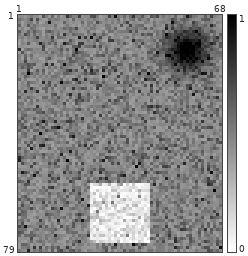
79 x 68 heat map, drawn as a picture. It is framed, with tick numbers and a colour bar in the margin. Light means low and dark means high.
The distribution is heavy-tailed on both sides. In the bottom middle lies a patch that is lower than the rest. One bump rises in the top right. The ninth with the highest average is the top right.
